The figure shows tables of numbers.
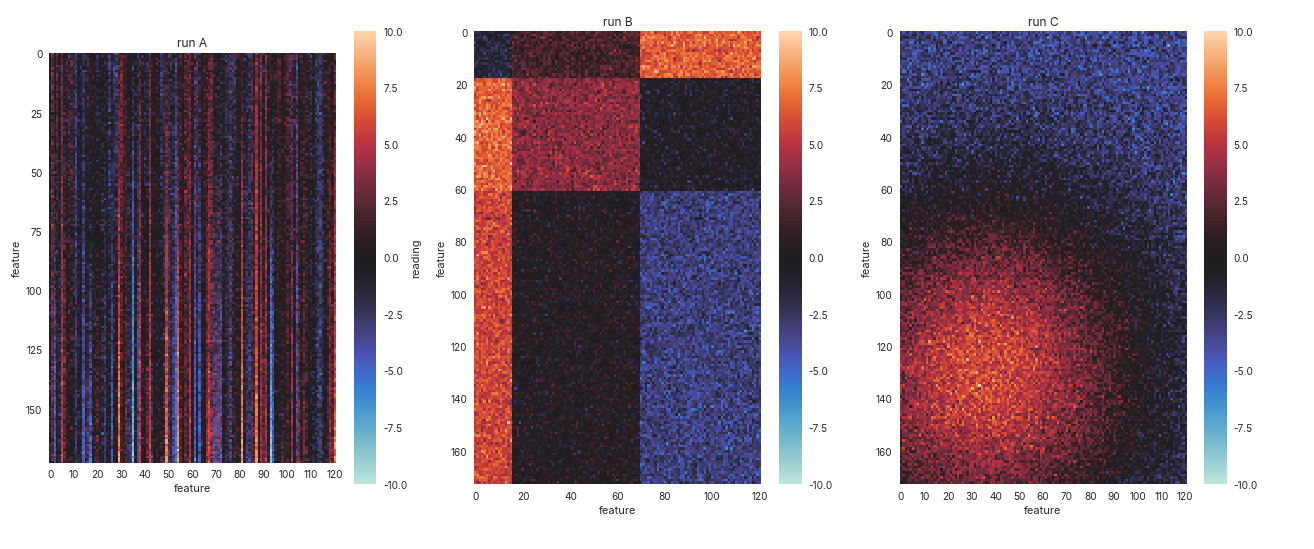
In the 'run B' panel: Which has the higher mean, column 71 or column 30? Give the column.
30
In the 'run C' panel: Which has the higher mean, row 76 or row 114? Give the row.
114
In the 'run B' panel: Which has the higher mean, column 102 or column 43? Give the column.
43
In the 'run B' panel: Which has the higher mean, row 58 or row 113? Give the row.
58
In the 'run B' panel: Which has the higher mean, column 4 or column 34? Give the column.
4
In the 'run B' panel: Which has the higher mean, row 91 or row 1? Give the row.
1
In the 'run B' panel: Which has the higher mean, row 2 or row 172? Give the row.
2
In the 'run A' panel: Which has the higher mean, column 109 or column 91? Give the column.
91
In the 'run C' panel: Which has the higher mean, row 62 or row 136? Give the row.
136
